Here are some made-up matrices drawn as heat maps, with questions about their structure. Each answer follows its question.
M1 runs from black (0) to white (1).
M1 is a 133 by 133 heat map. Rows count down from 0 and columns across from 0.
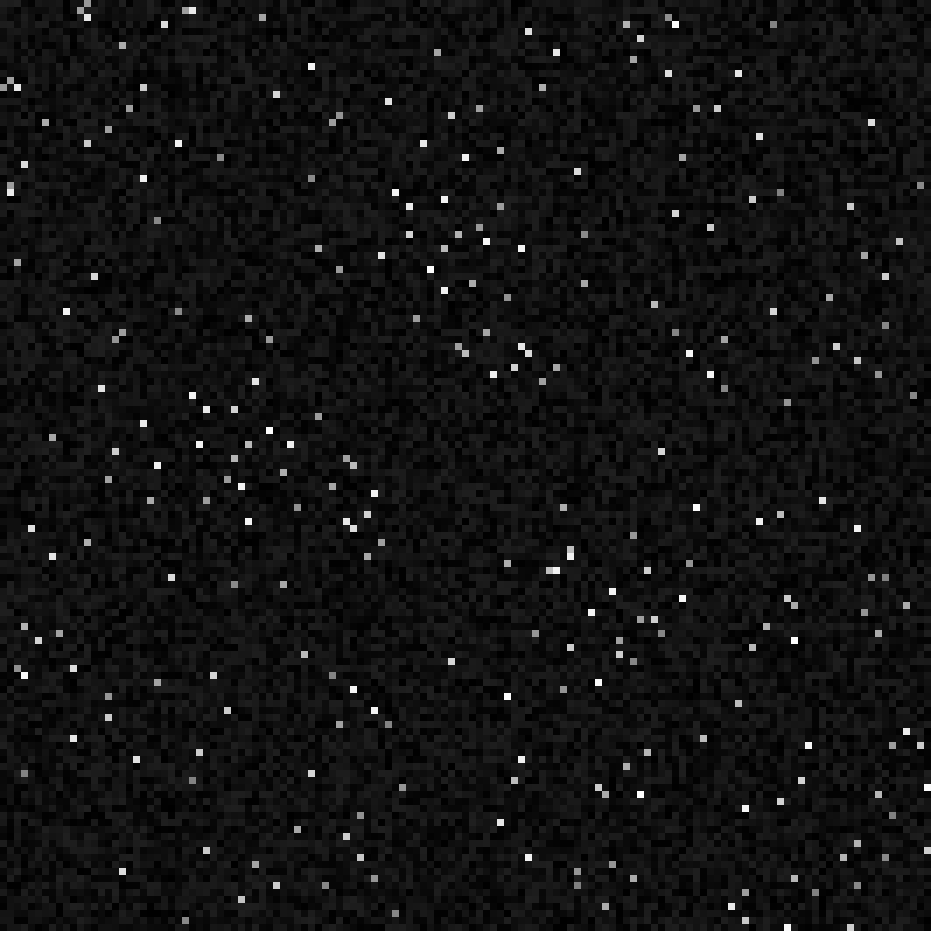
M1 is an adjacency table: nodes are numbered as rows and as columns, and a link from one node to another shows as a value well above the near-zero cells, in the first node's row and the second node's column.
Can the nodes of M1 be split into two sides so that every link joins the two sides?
yes
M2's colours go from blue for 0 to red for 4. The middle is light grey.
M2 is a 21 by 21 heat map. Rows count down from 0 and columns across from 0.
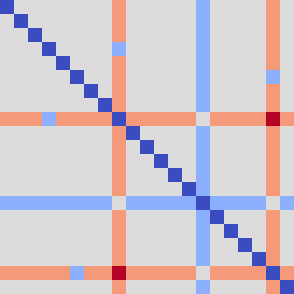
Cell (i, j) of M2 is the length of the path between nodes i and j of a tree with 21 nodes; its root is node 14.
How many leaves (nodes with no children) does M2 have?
18
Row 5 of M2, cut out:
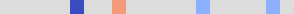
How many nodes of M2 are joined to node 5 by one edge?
2
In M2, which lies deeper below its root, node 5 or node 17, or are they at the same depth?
the same depth
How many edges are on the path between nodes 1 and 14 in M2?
1
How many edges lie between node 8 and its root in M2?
2
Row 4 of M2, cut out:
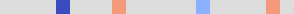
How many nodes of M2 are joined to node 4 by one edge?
1
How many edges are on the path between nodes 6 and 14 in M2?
1
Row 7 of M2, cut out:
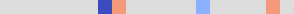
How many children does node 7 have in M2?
0
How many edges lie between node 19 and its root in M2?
2
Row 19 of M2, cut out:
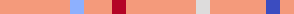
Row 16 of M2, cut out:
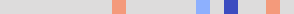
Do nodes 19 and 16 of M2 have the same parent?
no
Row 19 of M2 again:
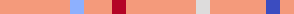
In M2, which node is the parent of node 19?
5
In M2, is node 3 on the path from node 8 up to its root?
yes
